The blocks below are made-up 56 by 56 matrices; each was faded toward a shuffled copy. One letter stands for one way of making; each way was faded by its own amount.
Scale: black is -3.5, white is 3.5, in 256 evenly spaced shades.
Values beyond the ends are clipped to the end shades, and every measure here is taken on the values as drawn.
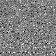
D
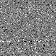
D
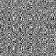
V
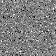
D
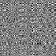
V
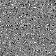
D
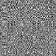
V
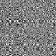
V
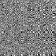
V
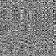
V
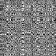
V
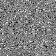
D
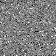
D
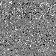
D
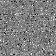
D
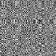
V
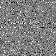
D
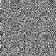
V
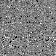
D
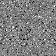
D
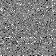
D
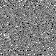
D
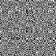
V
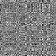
V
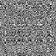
V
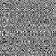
V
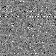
D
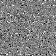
D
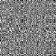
V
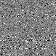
D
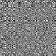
V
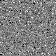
D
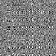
V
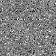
D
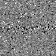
D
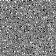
D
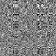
V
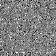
D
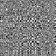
V
